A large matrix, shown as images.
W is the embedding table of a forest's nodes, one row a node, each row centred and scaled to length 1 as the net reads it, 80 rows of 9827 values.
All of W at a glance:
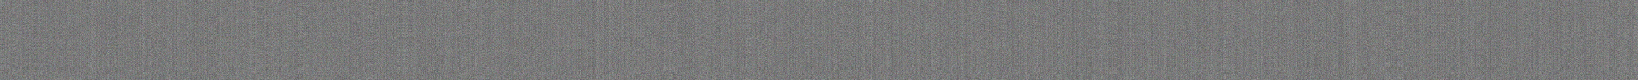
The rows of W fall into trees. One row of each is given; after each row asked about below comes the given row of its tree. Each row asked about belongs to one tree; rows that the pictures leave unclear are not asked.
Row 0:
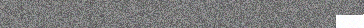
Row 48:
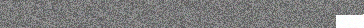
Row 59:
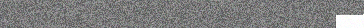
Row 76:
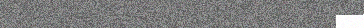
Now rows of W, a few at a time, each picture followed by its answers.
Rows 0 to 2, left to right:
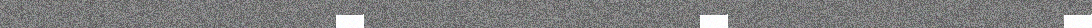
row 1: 0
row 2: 76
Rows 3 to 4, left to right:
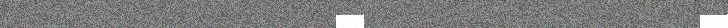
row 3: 59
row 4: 0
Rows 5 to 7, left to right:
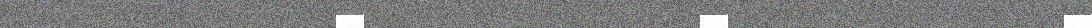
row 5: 59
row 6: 76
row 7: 48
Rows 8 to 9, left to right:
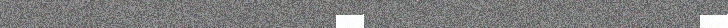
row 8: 0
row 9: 48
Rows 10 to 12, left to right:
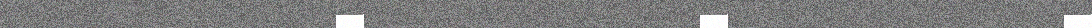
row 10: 0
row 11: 59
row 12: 48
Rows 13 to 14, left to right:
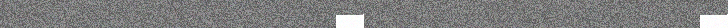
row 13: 59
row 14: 59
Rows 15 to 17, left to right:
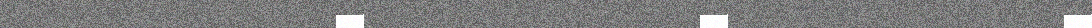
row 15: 76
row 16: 0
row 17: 76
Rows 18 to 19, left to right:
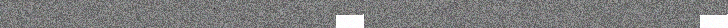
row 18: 48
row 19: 0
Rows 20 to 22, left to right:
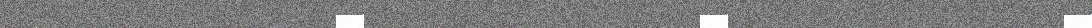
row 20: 76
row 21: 0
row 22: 48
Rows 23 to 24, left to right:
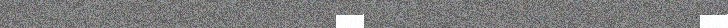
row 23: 59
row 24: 48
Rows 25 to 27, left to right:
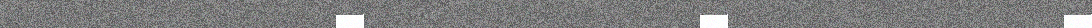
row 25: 0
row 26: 59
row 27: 0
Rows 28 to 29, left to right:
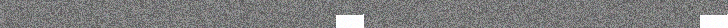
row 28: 0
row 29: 59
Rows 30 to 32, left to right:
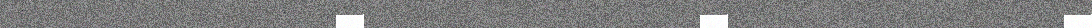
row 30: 48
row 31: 0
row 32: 59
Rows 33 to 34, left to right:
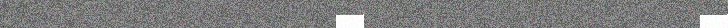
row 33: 59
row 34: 76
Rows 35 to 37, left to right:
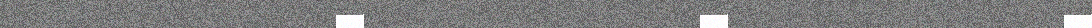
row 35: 59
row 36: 59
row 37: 0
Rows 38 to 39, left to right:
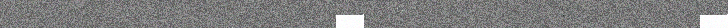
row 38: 0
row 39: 48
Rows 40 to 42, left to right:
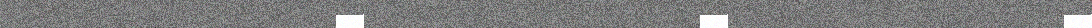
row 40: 76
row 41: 76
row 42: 0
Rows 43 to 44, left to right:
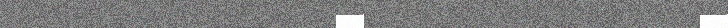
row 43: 76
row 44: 48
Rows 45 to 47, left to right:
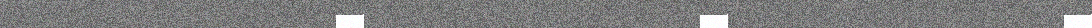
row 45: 0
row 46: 76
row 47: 48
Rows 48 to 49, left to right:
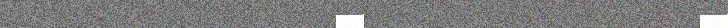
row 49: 59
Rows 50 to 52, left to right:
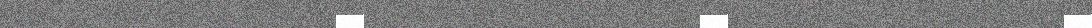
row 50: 59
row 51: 76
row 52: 0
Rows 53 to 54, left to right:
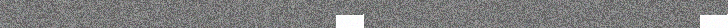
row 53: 76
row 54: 59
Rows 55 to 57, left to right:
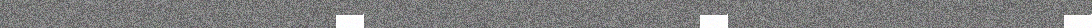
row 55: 59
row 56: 76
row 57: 48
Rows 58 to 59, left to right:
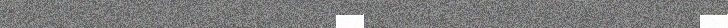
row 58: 76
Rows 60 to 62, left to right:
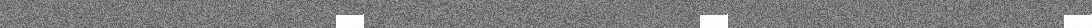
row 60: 76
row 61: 59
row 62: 76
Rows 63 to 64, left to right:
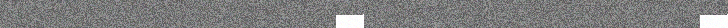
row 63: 48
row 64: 76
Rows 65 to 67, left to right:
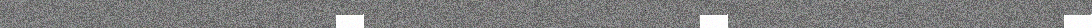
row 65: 76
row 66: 76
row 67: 59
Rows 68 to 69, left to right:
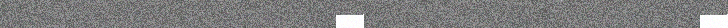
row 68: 59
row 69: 59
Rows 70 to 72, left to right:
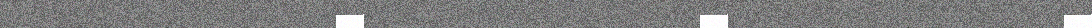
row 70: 48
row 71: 59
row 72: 48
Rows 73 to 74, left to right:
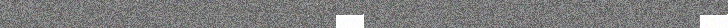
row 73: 48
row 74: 76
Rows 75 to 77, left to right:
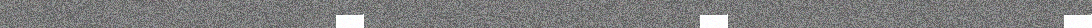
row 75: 0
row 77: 76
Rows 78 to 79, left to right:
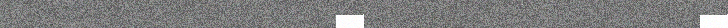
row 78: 76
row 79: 0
